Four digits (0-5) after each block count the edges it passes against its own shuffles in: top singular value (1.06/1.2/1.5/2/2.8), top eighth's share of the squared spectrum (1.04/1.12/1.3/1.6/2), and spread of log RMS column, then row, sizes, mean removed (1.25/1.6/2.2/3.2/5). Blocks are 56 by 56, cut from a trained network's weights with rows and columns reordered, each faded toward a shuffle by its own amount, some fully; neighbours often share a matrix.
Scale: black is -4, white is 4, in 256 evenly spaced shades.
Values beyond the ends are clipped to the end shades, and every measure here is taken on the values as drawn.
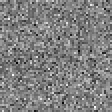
0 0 0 0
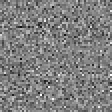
2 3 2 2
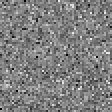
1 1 0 0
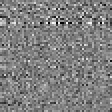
4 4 1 3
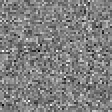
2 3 0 2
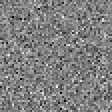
0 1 0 0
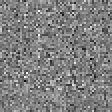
2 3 2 2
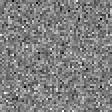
0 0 0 0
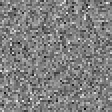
0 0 0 0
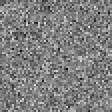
1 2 0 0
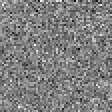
1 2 0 1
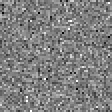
0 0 0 0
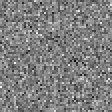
0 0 0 0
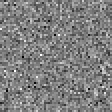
2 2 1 1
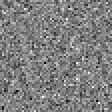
1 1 0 0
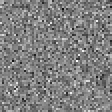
1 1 0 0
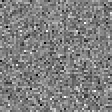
1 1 0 0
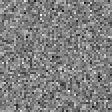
0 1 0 0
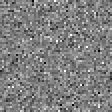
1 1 0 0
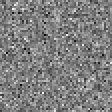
0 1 0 0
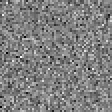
0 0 0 0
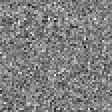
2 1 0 1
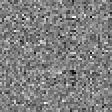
3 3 1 2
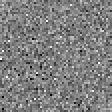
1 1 0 0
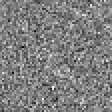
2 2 0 0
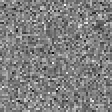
2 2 1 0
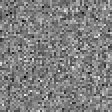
1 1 0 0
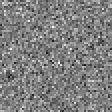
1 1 0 0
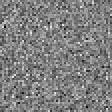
2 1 0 1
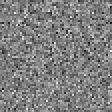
1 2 1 0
